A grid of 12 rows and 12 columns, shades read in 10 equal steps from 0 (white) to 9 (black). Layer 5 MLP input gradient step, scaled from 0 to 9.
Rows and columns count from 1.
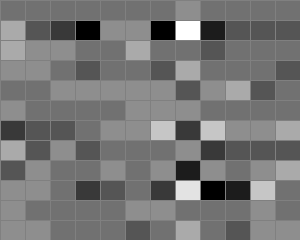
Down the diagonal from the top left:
5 6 4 6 4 4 2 4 4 8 4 4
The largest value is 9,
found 3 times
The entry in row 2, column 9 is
8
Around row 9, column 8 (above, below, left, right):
4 1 4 4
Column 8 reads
4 0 5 3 6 4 7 4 8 1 5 3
